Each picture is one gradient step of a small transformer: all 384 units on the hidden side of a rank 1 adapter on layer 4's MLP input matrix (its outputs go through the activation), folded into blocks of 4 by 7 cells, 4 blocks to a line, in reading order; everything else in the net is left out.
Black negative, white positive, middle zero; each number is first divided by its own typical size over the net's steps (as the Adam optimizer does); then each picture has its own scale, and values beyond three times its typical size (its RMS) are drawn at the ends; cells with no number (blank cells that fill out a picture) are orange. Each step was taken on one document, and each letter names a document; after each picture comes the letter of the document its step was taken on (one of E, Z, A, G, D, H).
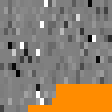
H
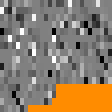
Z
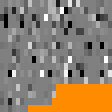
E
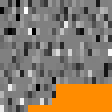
Z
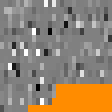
H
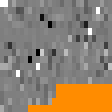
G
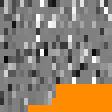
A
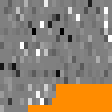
H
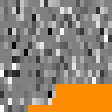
Z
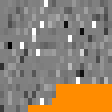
H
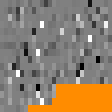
H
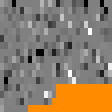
G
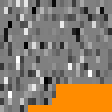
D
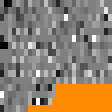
Z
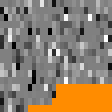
Z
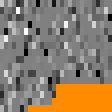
D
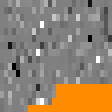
H
